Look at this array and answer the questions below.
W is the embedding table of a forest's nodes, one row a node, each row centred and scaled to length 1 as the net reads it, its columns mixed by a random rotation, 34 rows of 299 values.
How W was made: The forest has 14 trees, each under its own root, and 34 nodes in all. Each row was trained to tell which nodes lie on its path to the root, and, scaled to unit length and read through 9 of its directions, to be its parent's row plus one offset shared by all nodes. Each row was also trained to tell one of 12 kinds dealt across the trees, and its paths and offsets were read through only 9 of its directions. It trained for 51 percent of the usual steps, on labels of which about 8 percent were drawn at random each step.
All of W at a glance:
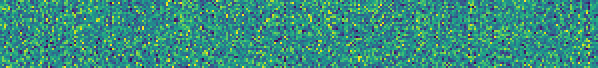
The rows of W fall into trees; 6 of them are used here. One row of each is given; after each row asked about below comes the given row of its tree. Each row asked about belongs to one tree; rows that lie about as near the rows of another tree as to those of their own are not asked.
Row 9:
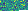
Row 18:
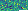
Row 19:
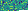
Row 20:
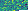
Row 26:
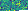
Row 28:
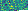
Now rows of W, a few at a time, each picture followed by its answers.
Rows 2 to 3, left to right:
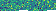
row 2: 9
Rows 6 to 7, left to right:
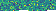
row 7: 18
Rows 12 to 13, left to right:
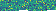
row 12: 9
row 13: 28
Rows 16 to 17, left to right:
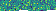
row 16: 18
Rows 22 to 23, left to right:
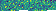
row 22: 20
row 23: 26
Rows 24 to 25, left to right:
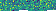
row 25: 9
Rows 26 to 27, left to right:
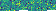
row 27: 26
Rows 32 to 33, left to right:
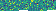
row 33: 26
